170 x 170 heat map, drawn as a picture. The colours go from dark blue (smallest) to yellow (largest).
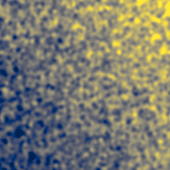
No single row or column stands out from its neighbours. The bottom left is the ninth with the lowest average. There are no lone odd cells. No regular stripes run through it. Neither half mirrors the other. Values rise toward the top right. The field is mottled with small blotches.
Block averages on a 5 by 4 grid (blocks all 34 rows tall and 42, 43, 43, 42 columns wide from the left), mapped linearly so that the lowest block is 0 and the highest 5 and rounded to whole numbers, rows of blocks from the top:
2345
2234
1234
0123
0113
